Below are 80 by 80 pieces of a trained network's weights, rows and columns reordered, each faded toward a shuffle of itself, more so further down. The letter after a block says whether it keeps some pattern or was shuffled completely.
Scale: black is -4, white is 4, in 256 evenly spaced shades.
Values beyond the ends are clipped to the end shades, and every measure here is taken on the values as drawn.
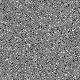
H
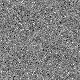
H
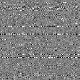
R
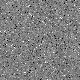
H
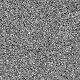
H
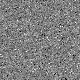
H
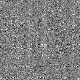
R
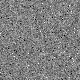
H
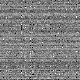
R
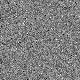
H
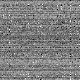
R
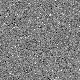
H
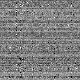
R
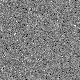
H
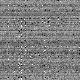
R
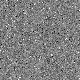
H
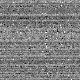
R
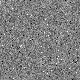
H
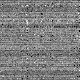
R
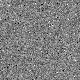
H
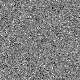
H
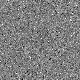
H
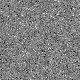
H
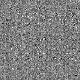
R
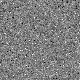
H
